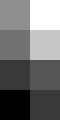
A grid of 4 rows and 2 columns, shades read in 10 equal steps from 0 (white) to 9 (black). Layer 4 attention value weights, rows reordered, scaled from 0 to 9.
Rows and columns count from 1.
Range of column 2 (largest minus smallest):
7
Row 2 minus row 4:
-4 -5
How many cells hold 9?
1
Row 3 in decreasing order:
7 6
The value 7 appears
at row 3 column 1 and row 4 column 2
